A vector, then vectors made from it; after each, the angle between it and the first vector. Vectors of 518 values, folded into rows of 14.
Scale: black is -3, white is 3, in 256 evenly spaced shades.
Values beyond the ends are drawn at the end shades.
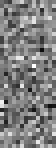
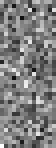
orthogonal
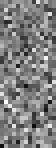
orthogonal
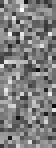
orthogonal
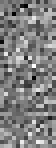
partly aligned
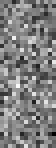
partly opposed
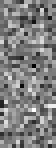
nearly opposite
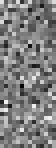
partly opposed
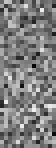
nearly opposite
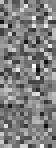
orthogonal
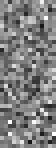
partly aligned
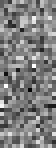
nearly parallel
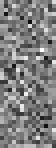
orthogonal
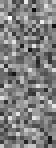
orthogonal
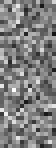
partly opposed
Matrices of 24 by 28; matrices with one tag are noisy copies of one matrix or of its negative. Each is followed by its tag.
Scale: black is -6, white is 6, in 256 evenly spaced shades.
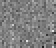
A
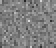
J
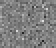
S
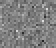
S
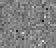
S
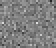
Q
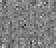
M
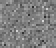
S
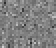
M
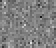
M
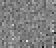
A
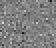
Q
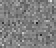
Q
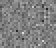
S
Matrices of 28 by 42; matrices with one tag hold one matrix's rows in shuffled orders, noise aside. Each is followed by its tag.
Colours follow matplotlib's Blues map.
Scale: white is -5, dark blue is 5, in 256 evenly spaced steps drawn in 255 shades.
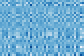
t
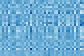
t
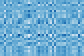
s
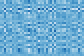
s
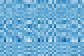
s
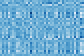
t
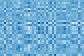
s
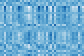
s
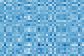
s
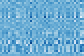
t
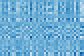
t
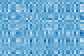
t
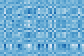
s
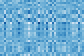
s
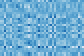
s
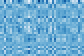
s
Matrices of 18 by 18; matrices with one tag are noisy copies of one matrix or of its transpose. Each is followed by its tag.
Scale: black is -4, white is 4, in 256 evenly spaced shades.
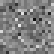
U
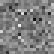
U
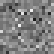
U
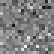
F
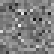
U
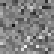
F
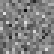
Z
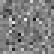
U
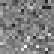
F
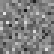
Z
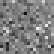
F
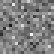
Z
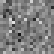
U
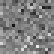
F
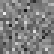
Z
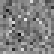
U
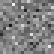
Z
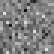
Z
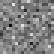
Z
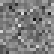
U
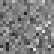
F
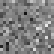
F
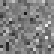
F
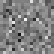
U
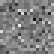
U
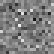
U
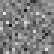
Z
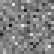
Z
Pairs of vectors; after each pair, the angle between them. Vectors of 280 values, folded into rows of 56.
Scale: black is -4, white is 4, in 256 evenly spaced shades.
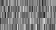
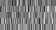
orthogonal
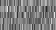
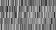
nearly opposite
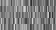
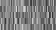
nearly parallel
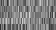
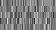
orthogonal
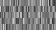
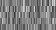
partly opposed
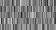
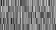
partly opposed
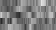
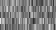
partly opposed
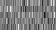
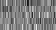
partly opposed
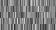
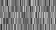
partly aligned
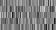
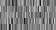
orthogonal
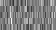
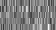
orthogonal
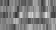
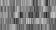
nearly opposite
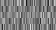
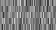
nearly parallel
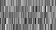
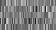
nearly parallel
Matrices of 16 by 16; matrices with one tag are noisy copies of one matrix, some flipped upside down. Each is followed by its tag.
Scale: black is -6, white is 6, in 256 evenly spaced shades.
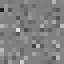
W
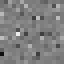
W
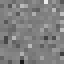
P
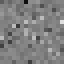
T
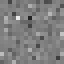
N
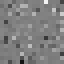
P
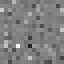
N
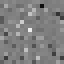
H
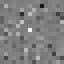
H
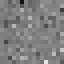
P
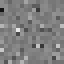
W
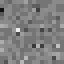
W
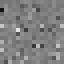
W
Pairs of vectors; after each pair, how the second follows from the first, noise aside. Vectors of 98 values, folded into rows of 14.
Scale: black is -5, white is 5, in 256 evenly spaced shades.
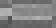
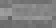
shrunk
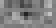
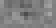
shrunk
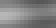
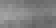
shrunk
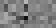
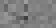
shrunk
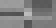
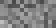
shuffled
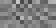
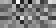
scaled up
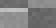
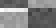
scaled up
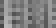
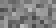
shuffled
